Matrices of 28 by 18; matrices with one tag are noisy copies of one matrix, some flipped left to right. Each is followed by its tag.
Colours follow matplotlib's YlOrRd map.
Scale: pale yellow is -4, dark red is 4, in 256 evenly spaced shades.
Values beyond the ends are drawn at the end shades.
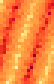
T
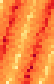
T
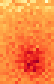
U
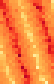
T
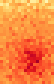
U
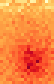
U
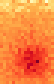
U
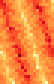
T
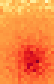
U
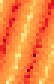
T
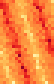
T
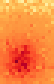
U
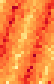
T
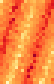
T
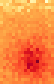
U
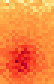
U
